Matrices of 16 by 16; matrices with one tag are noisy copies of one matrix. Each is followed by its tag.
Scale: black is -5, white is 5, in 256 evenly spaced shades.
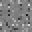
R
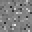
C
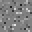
C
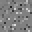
C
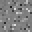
C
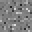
C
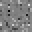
R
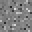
C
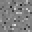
C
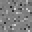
C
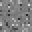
R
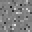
C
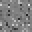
R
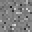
C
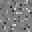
C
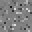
C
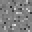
C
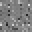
R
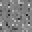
R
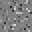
C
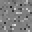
C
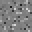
C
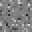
R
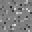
C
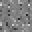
R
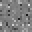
R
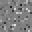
C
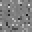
R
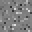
C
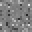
R
